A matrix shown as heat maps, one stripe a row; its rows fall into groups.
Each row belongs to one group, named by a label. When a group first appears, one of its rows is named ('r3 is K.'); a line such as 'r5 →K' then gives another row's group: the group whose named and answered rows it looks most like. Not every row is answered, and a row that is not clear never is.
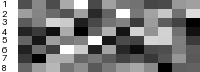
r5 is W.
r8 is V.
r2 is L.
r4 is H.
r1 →V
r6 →V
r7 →W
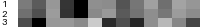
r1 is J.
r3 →W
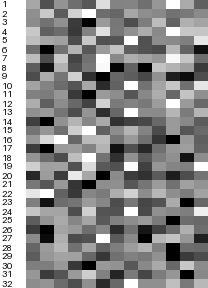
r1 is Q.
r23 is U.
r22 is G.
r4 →Q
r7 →Q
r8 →W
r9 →V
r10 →L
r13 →L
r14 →W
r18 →U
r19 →L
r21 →J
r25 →V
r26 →W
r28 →V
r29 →V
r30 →J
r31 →U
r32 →L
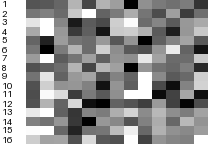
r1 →H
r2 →U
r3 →G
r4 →G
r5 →W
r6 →W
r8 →H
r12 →V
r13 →G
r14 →J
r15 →G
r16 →L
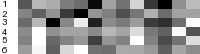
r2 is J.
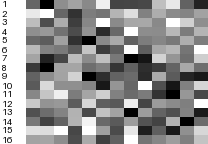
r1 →W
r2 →G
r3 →Q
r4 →L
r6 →L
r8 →W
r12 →L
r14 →U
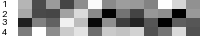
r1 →Q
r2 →U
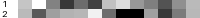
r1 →G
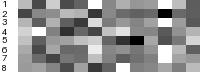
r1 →Q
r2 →V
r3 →Q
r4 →G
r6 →Q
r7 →Q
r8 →L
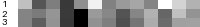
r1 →Q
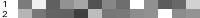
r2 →Q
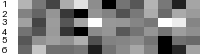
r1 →U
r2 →J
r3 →Q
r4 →J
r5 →V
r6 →V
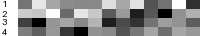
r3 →W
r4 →J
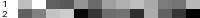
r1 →G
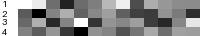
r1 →G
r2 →W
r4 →J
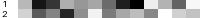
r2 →Q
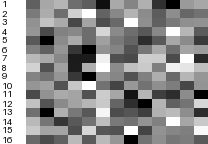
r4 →Q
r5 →W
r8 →Q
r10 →U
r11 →H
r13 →W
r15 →L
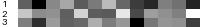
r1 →W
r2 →L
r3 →W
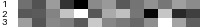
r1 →J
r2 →U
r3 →Q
